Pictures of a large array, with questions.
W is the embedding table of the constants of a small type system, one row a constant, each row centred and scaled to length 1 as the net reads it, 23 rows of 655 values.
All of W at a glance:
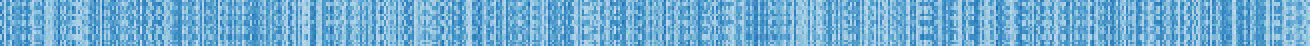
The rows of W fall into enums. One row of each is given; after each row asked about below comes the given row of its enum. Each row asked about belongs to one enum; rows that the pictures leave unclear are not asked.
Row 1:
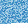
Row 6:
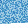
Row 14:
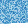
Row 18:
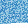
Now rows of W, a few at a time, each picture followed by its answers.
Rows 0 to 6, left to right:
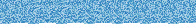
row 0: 6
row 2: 1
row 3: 14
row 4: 14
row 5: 6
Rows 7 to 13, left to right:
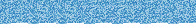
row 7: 18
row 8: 14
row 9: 14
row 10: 1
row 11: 1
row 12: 18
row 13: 6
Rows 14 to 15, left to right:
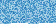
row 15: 6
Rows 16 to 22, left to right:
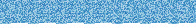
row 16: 6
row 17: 18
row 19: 18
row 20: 14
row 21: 6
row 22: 14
